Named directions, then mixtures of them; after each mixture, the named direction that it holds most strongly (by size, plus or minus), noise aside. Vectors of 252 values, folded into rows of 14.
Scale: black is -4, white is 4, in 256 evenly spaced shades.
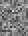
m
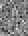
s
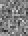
s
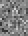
s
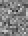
m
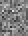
m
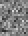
m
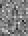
s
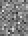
s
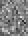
s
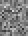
m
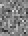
s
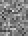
m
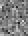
s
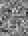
s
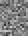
m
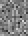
s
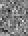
s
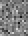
s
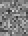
m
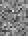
m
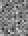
s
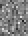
s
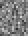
s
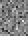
s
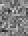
m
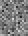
s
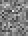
m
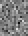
s
